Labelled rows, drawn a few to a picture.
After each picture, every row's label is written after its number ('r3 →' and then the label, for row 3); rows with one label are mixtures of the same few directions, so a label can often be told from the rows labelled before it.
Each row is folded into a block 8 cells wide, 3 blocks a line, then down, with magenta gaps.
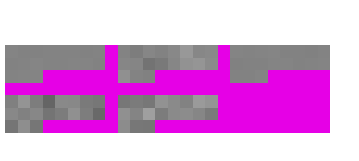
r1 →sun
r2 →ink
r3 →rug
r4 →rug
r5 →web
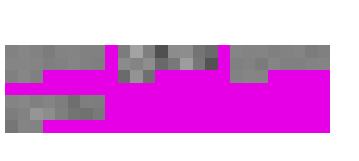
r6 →rug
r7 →rug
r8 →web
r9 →ink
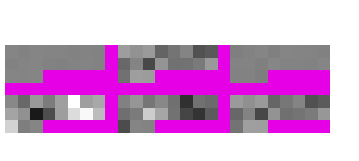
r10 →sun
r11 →web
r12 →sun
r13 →ink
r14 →ink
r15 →web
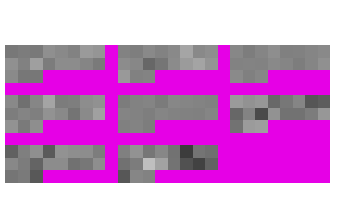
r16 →web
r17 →ink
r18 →rug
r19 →rug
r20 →sun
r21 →web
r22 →sun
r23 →ink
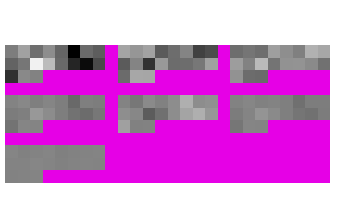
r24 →ink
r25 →web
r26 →web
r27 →ink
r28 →ink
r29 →ink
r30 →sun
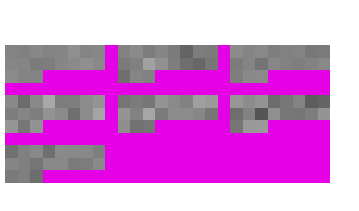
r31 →ink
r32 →ink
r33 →web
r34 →rug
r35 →web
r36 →web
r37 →sun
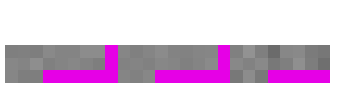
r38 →web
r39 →rug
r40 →rug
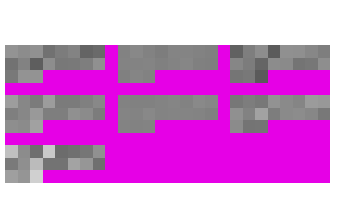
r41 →web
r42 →rug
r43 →sun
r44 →sun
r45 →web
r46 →web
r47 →sun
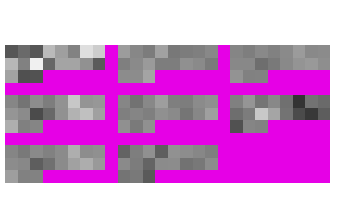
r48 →web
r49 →sun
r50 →ink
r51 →ink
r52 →rug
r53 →ink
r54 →ink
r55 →sun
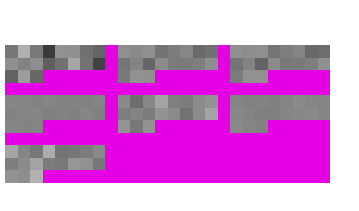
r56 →rug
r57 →web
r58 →web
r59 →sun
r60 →rug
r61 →ink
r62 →sun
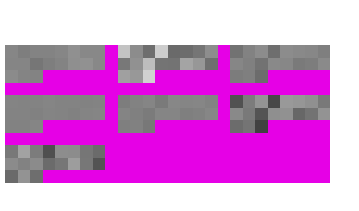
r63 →ink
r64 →sun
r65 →sun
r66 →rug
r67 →sun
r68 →sun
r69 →rug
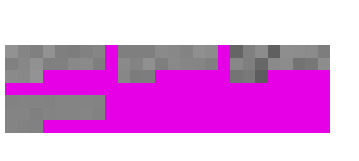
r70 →sun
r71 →web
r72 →sun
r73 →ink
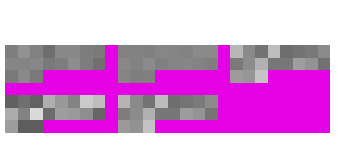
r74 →rug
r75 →web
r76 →sun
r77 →web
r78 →sun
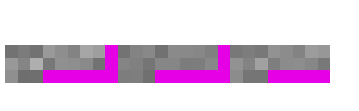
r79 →web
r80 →sun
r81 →web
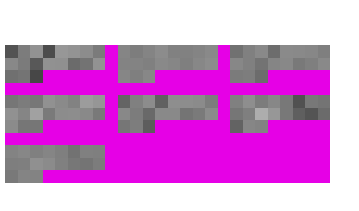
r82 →sun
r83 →rug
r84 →sun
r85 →web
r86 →sun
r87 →ink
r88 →ink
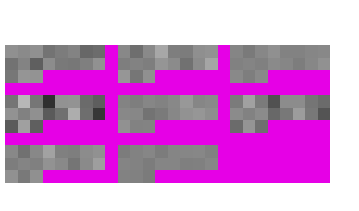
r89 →web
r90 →rug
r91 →rug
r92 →rug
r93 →ink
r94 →rug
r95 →rug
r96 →sun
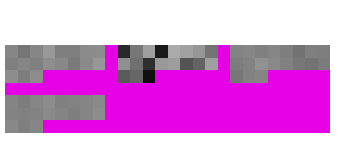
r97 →rug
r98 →sun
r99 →ink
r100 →rug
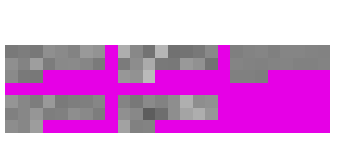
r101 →web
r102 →sun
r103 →sun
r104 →sun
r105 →ink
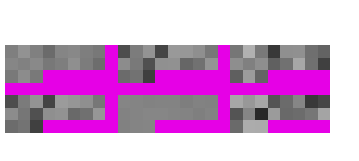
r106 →rug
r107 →sun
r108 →rug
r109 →sun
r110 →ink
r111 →web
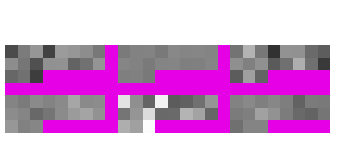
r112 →sun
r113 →sun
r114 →rug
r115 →ink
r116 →sun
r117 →ink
